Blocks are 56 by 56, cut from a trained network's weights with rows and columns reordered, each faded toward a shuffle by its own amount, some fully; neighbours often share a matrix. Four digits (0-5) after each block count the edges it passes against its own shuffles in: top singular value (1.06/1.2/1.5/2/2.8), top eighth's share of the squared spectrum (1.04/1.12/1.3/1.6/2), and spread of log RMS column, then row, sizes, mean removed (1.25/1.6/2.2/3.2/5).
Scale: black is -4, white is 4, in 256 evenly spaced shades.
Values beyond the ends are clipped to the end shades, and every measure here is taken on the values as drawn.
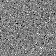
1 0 0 0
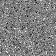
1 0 0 0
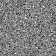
0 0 0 0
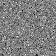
1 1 0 0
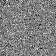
0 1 0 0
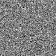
2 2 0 0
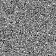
1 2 0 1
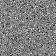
0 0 0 1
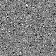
0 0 0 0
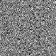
3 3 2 0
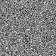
2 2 1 0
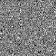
2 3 2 0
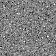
1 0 0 0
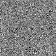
1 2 0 2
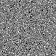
0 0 0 0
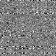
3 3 1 3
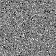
1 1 0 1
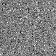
0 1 0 1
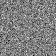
1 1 0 0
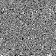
2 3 0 2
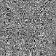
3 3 2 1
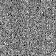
1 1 0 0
